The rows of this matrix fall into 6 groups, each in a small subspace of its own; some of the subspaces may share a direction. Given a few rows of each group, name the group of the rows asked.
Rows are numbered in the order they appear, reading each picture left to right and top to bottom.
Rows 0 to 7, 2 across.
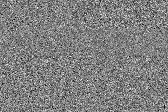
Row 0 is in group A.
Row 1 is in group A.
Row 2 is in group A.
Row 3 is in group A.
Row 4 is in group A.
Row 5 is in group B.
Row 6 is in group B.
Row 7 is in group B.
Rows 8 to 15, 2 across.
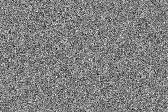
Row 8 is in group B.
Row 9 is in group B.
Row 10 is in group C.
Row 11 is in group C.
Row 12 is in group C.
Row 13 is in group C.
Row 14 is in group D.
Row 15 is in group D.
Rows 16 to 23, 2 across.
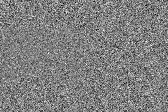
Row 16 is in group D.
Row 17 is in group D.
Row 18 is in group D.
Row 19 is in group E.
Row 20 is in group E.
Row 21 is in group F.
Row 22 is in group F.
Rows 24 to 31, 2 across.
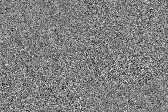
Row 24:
A
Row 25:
C
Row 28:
A
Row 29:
F
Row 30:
B
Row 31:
F
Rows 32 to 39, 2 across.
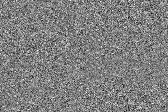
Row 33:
F
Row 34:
C
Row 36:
E
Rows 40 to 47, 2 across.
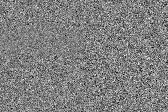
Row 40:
A
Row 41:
D
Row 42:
C
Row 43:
F
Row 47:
D
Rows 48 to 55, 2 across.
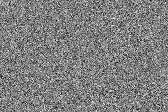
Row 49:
D
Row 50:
F
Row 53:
B
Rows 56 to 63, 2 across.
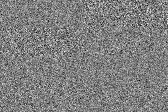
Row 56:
A
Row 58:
F
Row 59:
C
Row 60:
A
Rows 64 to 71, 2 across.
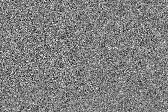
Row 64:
B
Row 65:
C
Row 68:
B
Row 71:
C
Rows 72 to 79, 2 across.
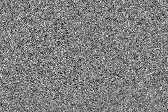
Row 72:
F
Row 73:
F
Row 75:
B
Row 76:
A
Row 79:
C
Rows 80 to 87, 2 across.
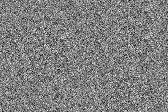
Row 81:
F
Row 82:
F
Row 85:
B
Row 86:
A
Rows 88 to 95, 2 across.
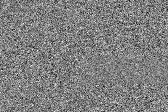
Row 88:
E
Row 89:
B
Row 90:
E
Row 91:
A
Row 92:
A
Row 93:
A
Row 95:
E
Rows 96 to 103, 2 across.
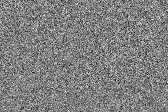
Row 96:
D
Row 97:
F
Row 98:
D
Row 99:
F
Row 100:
D
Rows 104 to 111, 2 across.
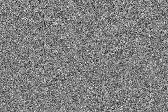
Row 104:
F
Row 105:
F
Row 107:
E
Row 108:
B
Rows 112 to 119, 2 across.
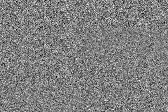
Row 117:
B
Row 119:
D
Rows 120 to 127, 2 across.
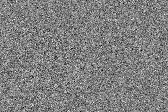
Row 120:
A
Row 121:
B
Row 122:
B
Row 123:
A
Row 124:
E
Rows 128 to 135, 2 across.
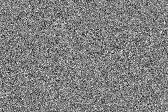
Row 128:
B
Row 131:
C
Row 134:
A
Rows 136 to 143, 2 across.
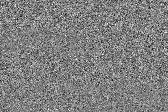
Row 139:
D
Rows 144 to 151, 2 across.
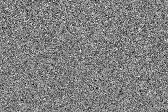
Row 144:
A
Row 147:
E
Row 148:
A
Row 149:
B
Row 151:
C
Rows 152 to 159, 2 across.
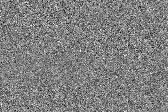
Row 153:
D
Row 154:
B
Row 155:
F
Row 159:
F
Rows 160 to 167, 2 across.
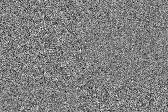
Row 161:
A
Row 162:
B
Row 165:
D
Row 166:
E
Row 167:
C
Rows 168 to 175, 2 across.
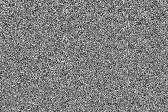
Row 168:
D
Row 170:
D
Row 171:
F
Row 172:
D
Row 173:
B
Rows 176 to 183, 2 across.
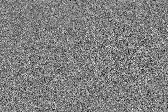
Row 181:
F
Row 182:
B
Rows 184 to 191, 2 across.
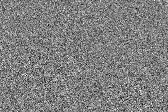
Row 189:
F
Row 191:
D
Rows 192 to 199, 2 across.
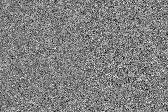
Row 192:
E
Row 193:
B
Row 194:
B
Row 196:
A
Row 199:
D
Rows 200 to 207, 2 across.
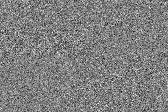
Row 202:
C
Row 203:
D
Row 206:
D
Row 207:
A
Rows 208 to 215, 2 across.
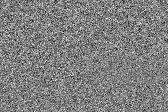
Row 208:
E
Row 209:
F
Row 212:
B
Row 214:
A
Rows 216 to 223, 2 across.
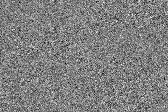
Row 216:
E
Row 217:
E
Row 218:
E
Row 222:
A
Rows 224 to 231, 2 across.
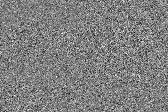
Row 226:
D
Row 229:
B
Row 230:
D
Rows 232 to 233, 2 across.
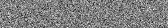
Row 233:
D
